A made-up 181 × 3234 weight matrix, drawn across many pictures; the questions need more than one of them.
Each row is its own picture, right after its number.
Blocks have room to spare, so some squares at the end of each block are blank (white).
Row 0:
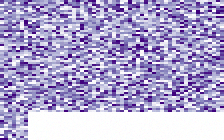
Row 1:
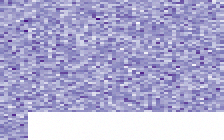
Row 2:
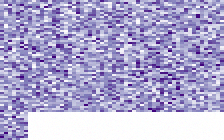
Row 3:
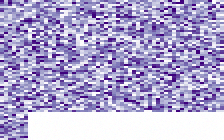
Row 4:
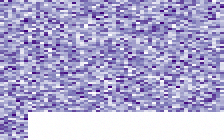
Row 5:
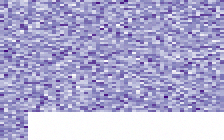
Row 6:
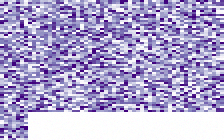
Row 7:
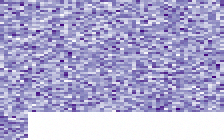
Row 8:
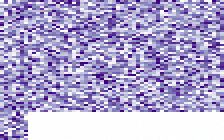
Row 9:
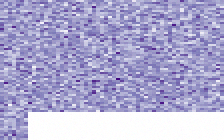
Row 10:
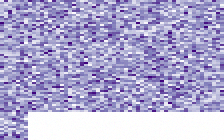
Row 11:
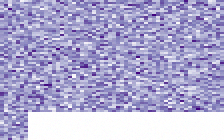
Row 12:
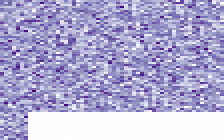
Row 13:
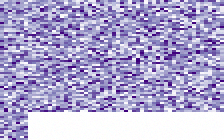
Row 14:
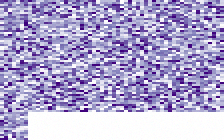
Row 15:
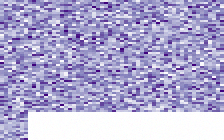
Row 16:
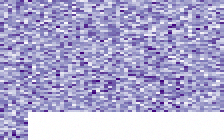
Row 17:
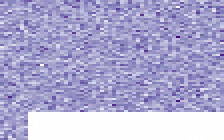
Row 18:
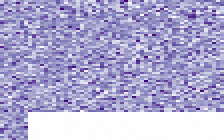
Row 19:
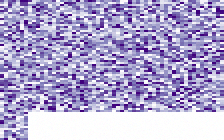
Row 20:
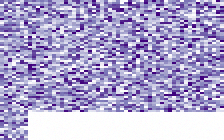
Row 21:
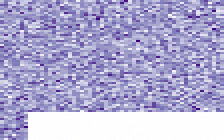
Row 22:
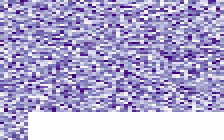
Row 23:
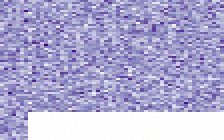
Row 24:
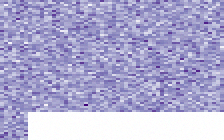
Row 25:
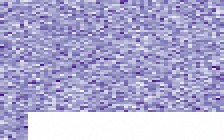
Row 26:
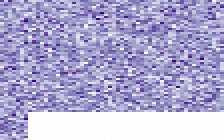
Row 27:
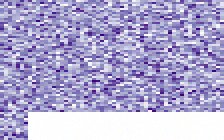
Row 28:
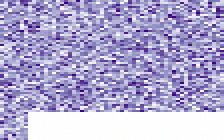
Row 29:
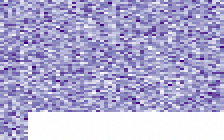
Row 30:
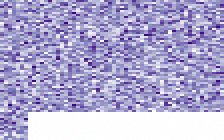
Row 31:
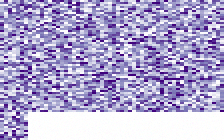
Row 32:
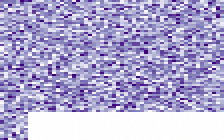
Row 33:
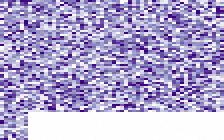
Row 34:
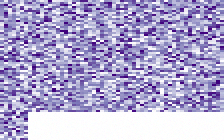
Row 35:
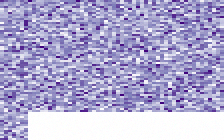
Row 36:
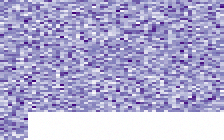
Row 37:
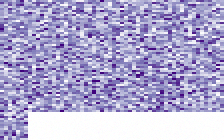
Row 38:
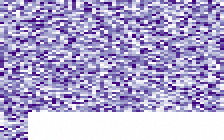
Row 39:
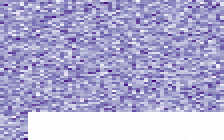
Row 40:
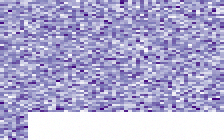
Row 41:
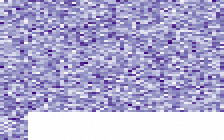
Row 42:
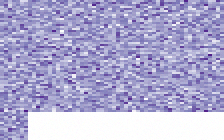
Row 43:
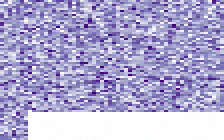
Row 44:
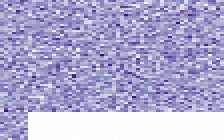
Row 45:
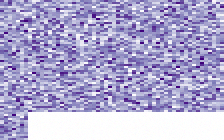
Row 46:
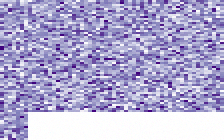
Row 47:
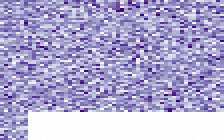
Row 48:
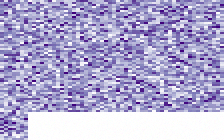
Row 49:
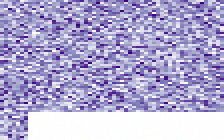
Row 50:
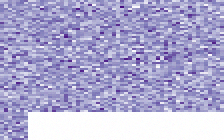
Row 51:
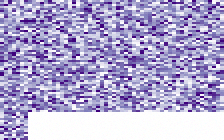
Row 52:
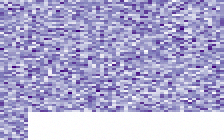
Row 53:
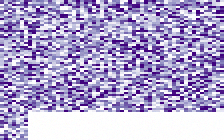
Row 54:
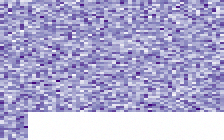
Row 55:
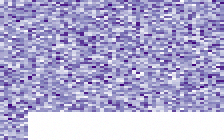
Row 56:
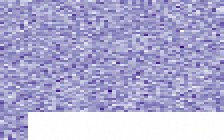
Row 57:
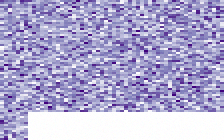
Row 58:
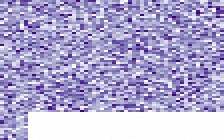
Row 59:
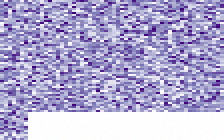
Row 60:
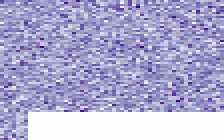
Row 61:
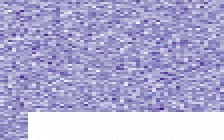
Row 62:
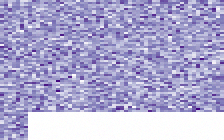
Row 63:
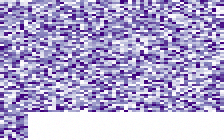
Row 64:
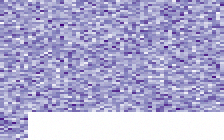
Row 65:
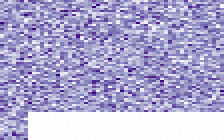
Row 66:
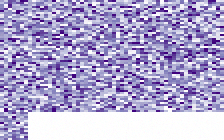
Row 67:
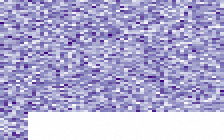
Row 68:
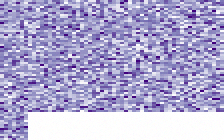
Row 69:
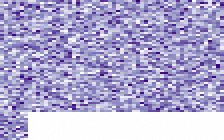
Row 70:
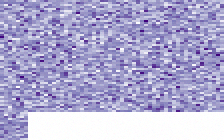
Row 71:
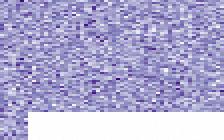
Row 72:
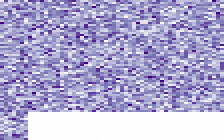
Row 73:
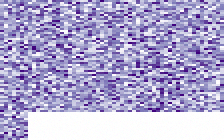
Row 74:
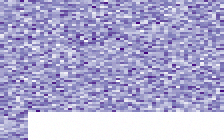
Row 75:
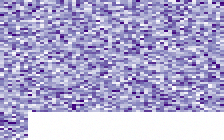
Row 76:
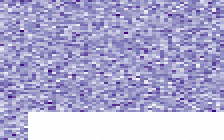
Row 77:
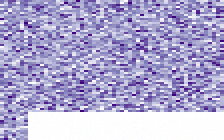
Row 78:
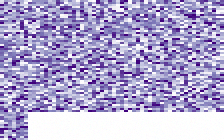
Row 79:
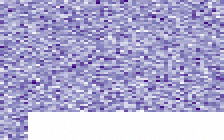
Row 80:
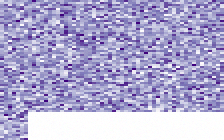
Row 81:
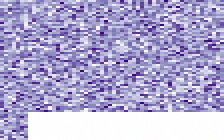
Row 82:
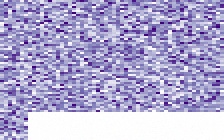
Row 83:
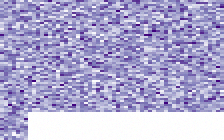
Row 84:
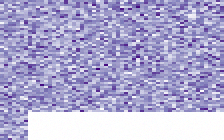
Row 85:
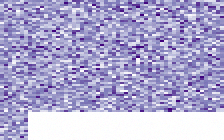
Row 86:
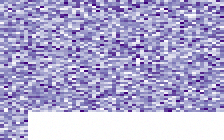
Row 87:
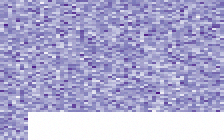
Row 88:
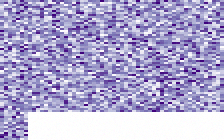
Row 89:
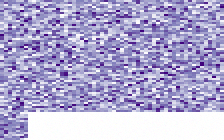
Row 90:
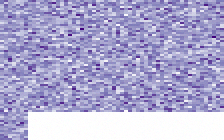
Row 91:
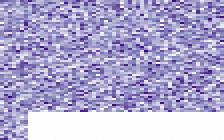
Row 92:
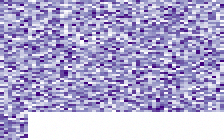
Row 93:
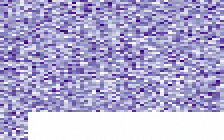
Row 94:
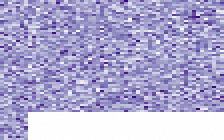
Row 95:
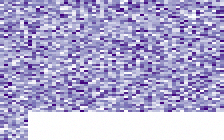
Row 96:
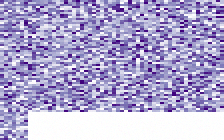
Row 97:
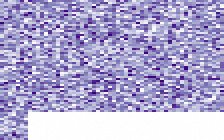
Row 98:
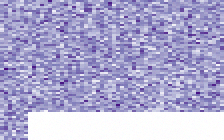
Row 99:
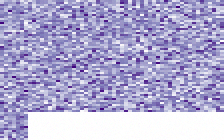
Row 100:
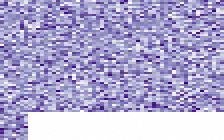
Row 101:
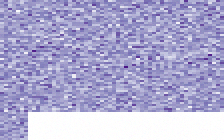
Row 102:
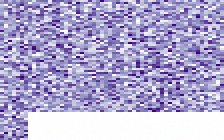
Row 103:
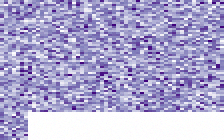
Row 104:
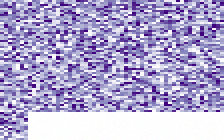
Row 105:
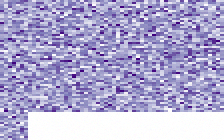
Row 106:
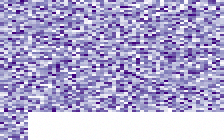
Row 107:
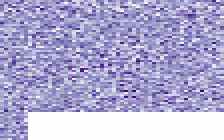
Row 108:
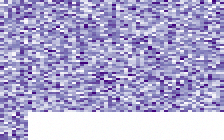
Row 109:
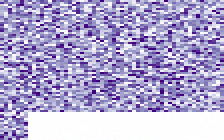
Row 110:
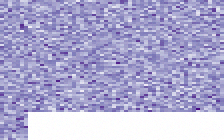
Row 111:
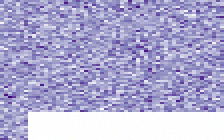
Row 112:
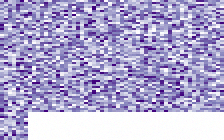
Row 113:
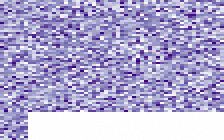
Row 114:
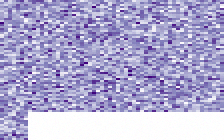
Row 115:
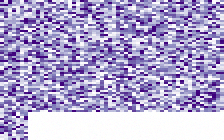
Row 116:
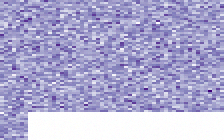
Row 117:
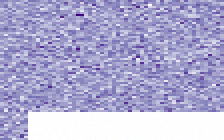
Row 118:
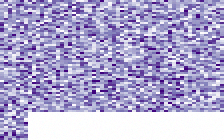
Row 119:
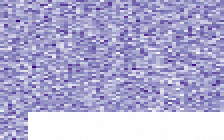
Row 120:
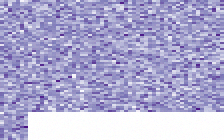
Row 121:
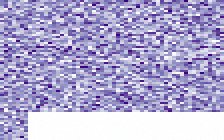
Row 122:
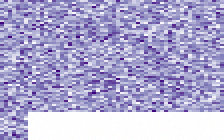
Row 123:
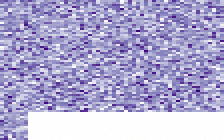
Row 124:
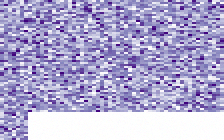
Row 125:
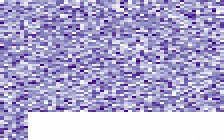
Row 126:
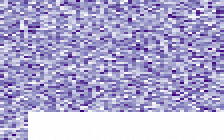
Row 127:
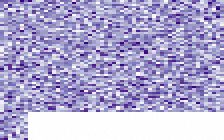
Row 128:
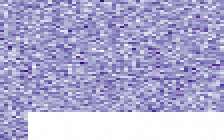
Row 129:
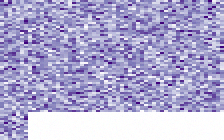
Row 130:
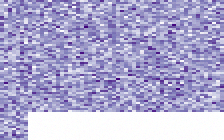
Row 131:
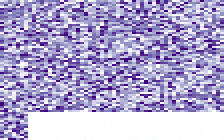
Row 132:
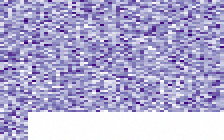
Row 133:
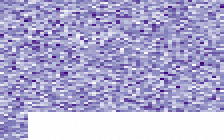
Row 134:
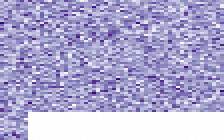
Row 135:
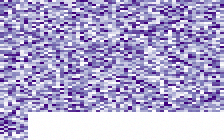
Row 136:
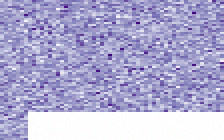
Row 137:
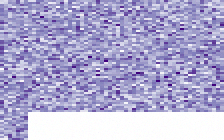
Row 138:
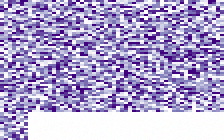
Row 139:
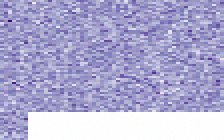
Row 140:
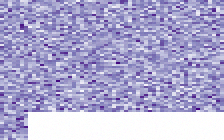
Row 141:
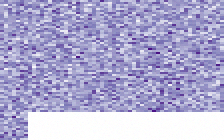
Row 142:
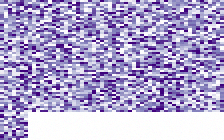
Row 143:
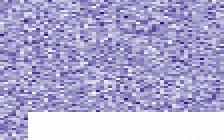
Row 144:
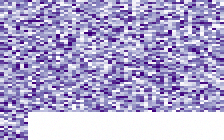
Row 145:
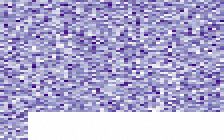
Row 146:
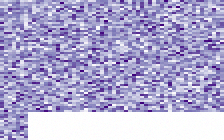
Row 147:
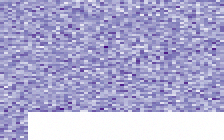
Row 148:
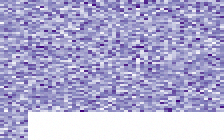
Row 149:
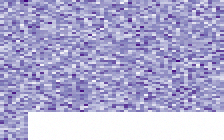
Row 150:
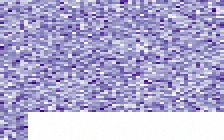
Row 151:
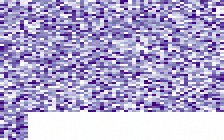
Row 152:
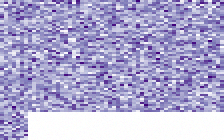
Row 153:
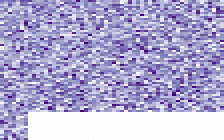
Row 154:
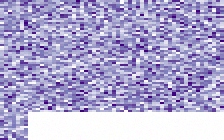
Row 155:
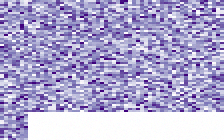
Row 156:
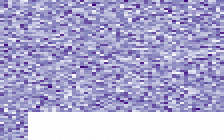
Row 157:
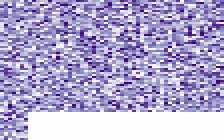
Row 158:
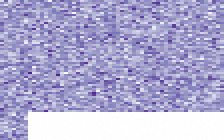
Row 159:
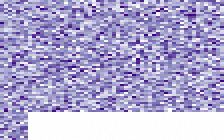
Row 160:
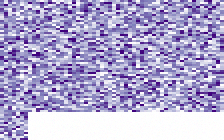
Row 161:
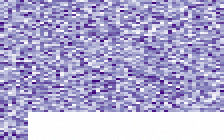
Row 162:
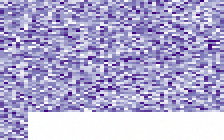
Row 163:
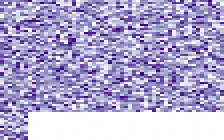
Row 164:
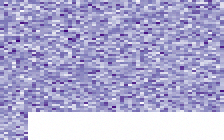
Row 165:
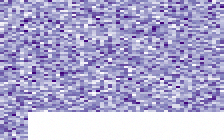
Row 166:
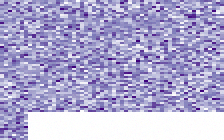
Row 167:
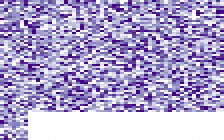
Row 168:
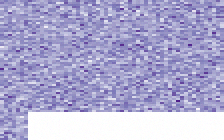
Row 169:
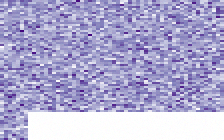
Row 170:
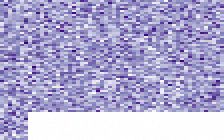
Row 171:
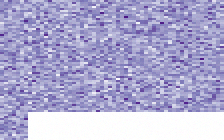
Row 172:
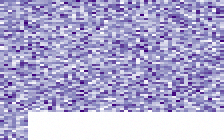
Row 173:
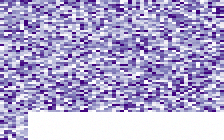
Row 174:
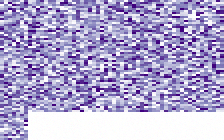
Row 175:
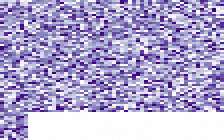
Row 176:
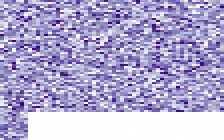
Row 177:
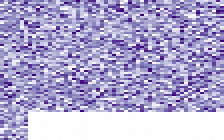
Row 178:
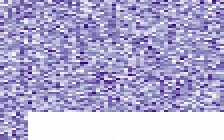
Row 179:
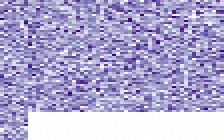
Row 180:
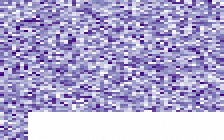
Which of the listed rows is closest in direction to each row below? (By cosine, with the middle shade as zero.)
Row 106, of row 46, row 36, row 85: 36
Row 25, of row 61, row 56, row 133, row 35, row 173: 56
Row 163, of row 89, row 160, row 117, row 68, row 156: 160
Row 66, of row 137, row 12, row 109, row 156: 137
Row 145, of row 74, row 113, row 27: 74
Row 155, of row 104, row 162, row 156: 156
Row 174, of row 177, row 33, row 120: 177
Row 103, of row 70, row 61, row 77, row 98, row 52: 61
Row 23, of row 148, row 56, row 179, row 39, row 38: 38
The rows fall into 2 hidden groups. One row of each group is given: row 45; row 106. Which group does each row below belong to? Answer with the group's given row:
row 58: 106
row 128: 45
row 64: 45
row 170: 45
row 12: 45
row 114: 45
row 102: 45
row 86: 106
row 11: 106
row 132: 45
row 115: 45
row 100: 106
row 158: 45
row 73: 45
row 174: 106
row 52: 106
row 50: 106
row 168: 106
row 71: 45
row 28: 106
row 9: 45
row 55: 45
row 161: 45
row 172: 106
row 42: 106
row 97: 45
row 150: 106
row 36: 45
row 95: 106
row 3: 45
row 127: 106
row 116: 45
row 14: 106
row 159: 106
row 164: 45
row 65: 45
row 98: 45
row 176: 45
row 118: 45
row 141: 45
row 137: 106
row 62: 106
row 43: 45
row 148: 106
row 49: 106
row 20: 106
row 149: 106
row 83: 45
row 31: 45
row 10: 45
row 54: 106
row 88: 45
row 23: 45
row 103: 45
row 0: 106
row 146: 106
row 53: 106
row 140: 106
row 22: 106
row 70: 45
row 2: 45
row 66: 106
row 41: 45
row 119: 45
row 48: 45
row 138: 106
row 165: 45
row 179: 106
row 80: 45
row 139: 45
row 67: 45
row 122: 45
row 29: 45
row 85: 106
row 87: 45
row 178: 45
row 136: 45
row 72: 45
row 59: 45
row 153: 106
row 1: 45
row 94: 106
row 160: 45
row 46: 106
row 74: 45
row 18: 106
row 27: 45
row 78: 106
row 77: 106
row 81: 106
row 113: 106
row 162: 106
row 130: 45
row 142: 45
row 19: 106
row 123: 106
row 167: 106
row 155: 106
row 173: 106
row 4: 45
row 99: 106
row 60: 106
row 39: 45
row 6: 106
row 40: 106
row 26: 45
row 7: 45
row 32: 106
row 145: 45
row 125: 106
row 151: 106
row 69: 45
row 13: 106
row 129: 45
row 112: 45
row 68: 106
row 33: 106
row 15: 45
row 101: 106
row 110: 106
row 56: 106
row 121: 106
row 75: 45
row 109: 45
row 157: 45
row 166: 106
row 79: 106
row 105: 106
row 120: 106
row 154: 106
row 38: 45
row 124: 45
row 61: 45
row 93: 45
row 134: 45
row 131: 106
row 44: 106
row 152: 45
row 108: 45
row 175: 106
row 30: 45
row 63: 106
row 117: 106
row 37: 45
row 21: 106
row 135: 45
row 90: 106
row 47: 106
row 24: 45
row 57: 106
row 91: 106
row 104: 45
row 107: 106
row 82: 45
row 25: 106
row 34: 45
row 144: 45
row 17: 106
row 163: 45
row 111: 106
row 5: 106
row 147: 106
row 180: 45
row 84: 106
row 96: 106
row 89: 45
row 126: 106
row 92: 45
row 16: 45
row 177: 106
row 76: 106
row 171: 45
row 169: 106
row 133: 45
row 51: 45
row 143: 45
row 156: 106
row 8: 45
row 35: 106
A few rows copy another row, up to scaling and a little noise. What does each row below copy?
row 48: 135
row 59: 82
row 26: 4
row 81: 146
